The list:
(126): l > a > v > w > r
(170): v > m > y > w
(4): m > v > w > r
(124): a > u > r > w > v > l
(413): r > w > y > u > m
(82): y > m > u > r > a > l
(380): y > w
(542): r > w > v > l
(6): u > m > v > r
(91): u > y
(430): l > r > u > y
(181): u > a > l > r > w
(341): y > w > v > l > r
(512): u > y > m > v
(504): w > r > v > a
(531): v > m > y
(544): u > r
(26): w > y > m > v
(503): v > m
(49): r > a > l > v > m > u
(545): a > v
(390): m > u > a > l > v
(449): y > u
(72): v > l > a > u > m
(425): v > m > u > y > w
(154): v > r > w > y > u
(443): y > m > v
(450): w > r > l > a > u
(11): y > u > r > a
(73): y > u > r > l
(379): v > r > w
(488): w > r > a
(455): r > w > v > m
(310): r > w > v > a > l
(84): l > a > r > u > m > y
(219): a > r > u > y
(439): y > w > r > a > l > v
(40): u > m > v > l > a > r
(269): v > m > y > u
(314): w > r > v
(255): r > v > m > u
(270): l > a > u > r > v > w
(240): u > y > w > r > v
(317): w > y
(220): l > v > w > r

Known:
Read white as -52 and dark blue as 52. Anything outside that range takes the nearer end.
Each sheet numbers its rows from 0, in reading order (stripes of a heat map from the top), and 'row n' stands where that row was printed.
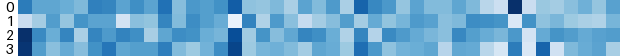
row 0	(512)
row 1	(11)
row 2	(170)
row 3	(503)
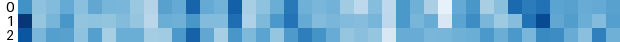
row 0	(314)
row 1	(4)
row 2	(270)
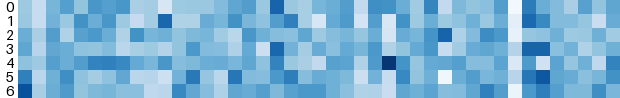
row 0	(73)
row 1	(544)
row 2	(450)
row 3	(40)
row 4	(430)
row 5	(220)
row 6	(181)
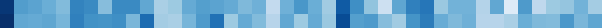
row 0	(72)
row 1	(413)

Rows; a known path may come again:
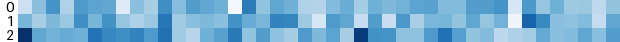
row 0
(11)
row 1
(544)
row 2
(413)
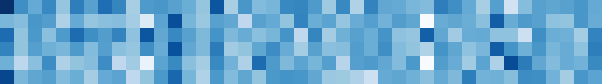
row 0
(170)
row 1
(439)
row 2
(154)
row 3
(240)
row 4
(341)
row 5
(270)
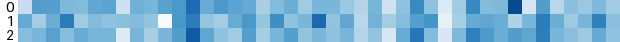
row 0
(545)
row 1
(310)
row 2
(504)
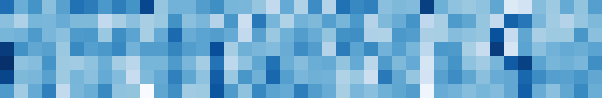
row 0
(269)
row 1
(40)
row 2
(390)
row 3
(26)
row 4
(4)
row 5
(379)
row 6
(542)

